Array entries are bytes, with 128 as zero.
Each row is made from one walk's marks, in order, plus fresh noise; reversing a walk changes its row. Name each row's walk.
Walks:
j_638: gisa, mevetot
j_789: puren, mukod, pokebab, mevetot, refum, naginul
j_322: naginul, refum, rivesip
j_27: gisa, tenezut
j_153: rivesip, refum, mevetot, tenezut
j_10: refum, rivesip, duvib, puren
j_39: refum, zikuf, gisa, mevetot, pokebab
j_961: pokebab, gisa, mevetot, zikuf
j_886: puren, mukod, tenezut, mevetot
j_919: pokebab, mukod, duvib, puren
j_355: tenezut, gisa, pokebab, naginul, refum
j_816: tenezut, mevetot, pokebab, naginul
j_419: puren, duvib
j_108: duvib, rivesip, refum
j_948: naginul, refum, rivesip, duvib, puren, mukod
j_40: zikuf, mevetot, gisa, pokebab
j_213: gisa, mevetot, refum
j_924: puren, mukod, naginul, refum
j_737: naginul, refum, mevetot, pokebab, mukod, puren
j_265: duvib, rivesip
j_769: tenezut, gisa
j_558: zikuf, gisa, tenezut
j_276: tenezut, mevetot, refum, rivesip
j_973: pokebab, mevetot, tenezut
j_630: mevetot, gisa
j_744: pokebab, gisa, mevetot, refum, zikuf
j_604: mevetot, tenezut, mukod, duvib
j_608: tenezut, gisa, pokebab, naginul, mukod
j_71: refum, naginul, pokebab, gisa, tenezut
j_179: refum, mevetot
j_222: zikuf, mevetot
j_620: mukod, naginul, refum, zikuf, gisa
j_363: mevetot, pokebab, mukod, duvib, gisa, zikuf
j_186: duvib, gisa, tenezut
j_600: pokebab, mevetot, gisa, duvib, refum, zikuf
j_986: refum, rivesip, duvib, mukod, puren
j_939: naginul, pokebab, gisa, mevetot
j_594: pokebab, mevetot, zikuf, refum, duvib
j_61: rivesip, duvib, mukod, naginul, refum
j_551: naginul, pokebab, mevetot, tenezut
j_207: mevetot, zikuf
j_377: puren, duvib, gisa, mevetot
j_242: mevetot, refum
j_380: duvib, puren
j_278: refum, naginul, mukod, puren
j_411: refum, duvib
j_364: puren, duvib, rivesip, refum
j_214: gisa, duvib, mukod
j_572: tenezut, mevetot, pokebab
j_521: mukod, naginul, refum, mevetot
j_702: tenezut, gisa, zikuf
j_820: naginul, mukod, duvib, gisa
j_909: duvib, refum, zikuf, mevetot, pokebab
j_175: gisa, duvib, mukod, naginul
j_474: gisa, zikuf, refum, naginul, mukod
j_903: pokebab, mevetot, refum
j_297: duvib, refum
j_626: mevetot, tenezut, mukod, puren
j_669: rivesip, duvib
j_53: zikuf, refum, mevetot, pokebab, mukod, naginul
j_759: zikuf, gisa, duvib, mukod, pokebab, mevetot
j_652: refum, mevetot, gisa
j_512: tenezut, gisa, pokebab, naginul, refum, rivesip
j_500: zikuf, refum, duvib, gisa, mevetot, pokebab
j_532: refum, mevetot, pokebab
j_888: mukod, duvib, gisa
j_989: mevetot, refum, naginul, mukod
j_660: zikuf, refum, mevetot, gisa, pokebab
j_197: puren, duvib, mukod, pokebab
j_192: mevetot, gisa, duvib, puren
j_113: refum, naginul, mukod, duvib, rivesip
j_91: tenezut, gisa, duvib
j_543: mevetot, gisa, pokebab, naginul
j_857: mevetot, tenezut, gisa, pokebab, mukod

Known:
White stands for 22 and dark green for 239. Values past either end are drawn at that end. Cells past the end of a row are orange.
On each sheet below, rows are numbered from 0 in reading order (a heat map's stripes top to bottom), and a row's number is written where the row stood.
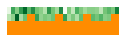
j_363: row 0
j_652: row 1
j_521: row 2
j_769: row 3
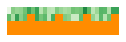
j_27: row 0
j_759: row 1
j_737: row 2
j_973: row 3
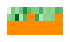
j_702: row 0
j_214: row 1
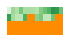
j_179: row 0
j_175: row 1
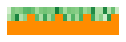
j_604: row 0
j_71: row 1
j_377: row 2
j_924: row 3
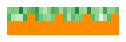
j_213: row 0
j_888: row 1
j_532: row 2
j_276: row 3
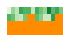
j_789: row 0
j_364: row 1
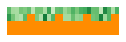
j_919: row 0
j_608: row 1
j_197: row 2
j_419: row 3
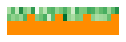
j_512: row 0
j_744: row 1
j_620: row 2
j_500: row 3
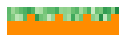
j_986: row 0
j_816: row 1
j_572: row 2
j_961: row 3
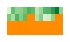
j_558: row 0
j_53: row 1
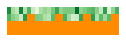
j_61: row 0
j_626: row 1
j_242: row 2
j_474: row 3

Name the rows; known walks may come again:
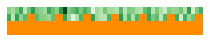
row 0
j_153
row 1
j_630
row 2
j_113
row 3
j_179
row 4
j_886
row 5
j_759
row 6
j_989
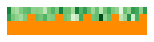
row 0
j_820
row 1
j_769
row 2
j_108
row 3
j_91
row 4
j_600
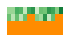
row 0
j_551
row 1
j_961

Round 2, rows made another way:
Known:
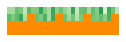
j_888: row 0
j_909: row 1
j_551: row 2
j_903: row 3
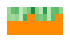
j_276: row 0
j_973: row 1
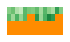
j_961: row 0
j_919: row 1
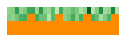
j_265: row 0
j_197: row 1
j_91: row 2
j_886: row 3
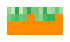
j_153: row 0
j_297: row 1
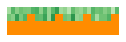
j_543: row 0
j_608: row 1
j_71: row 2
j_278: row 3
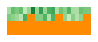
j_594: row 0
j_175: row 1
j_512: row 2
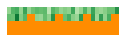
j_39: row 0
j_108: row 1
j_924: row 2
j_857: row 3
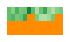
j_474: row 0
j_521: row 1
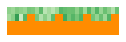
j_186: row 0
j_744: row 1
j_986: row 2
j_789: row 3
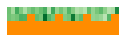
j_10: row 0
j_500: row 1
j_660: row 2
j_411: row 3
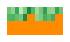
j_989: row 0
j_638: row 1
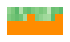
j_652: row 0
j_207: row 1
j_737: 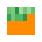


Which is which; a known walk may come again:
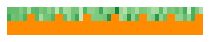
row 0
j_986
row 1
j_278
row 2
j_820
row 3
j_669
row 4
j_27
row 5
j_558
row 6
j_242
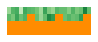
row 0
j_532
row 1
j_380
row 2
j_474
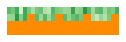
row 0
j_213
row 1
j_961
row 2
j_113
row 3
j_322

